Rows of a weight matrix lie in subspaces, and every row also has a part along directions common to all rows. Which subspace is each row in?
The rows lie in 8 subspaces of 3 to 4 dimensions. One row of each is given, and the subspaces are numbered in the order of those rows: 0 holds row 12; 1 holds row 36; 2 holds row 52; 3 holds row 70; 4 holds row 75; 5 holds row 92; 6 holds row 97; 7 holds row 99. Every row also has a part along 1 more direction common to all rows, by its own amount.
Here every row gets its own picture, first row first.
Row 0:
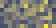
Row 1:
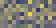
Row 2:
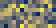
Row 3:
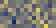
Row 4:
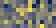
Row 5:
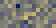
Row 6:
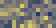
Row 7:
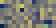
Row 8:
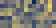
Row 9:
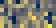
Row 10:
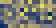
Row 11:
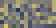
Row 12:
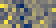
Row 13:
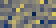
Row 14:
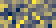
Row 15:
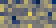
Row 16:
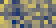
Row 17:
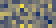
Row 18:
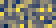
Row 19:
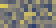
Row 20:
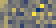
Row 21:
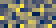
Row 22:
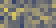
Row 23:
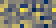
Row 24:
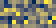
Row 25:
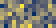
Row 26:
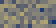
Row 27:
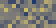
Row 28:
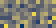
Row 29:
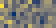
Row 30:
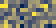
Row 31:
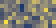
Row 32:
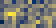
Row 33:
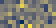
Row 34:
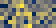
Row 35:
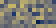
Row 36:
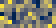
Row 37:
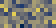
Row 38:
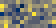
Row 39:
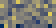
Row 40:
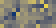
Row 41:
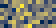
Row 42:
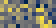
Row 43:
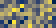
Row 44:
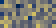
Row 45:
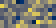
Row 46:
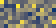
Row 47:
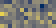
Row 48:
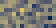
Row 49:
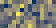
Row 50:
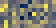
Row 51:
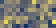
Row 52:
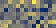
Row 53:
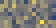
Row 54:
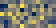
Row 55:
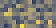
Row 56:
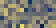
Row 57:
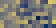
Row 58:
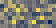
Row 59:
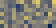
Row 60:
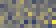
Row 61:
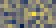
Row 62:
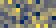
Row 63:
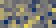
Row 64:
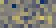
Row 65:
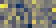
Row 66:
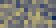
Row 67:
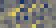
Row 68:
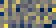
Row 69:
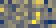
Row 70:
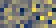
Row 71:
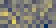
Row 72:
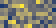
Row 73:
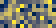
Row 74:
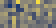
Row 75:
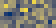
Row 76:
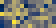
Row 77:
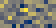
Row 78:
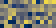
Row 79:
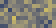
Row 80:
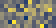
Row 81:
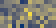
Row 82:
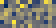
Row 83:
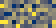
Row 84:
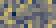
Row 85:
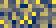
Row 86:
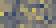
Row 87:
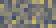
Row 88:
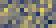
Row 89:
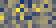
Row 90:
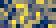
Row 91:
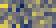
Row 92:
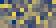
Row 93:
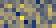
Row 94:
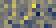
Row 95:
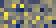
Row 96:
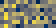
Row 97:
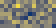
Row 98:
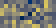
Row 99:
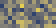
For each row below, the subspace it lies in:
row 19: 5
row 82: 1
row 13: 0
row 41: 0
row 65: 0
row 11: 6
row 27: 2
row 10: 5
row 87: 0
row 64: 2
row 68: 6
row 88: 2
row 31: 3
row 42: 2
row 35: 4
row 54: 1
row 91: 0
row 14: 4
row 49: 5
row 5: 6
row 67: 4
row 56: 7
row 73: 3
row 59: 1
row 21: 5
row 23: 3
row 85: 5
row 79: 2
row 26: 6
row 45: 4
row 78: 0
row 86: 4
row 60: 0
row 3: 2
